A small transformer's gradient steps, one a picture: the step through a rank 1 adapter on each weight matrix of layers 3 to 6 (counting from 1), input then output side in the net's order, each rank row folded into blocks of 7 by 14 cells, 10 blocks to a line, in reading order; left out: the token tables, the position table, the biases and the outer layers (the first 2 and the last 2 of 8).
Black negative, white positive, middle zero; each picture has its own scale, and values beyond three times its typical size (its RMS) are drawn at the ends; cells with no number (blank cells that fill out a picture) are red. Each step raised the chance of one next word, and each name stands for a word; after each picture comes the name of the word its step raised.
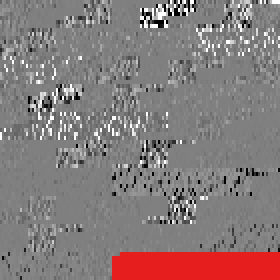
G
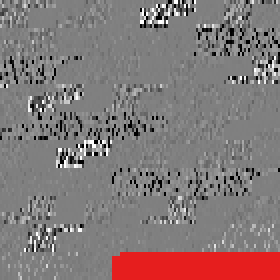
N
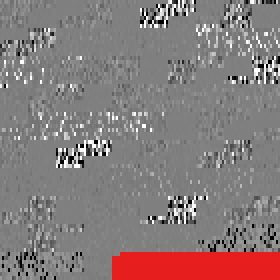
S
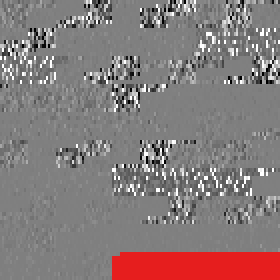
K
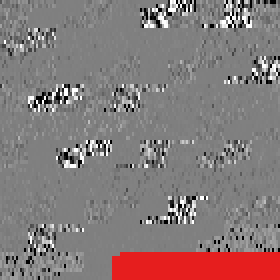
S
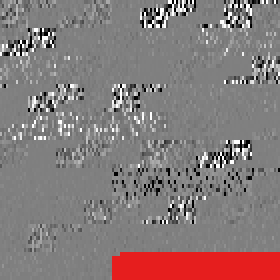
G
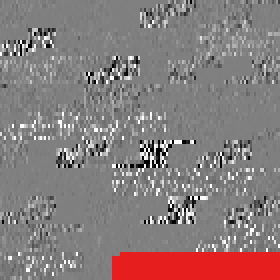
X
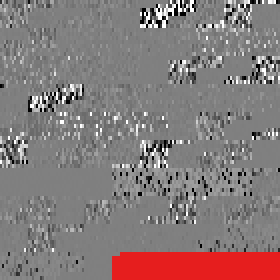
G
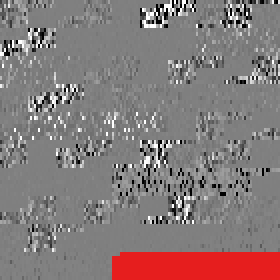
G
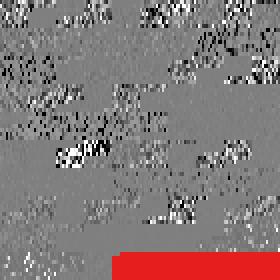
N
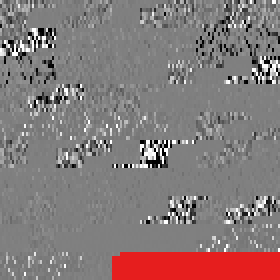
X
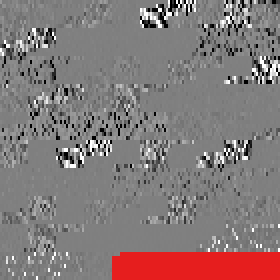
N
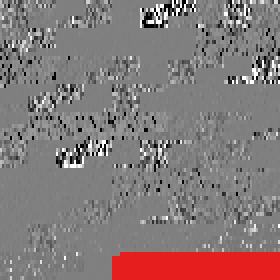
N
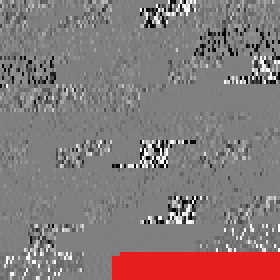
X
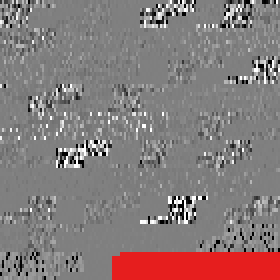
S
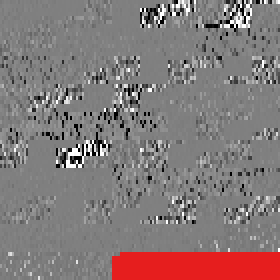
N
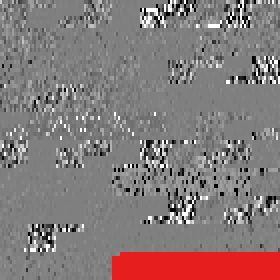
G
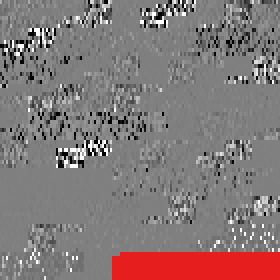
N
